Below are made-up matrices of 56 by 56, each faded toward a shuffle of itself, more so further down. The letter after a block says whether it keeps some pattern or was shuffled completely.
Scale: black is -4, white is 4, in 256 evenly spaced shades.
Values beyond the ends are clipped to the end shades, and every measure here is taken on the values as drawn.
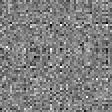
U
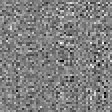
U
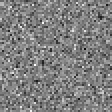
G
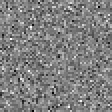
G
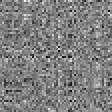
U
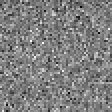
G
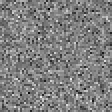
G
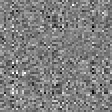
U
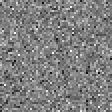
G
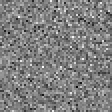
G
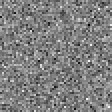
G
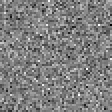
G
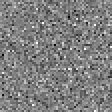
G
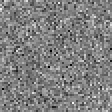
G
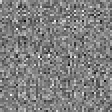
U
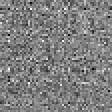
U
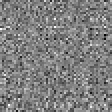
U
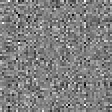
U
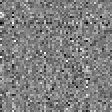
U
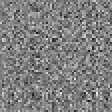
U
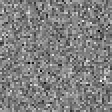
G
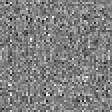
U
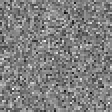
G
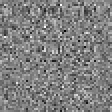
U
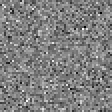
G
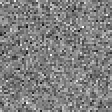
G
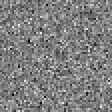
G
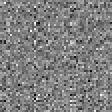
U
